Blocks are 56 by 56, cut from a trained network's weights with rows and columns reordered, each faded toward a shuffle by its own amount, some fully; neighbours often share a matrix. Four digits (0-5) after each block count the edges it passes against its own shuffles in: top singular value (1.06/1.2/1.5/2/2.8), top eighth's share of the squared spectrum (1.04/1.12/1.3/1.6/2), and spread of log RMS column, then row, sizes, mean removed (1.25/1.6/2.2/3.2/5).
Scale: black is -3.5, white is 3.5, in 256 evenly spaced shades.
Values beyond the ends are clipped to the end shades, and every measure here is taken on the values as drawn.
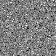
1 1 0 0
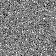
0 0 0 0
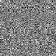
3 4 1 2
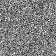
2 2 0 0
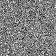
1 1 0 0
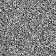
0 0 0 0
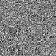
3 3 1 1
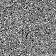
0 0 0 0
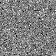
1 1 0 0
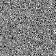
2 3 1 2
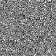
2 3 2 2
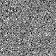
2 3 1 1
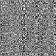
3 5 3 2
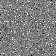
1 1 0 0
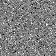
0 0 0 0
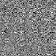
3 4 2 3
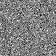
0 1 0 0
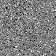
0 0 0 0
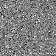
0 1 0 1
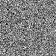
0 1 0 0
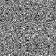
3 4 1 1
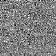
3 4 0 2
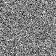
0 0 0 0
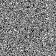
1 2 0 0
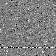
3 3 0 1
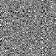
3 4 2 2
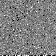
3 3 0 1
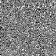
2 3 2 1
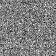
2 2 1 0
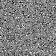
0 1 0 0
